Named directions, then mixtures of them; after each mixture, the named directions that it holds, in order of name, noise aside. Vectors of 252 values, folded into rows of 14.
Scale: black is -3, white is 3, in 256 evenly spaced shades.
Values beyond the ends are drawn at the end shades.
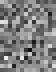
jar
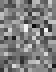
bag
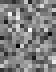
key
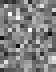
key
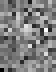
bag, jar, key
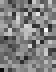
bag, jar, key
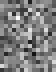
jar, key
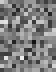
jar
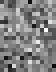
bag, jar, key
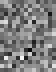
jar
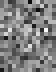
bag, key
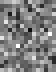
key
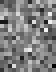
bag, jar, key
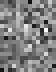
bag, key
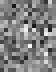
bag, jar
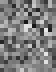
bag, jar
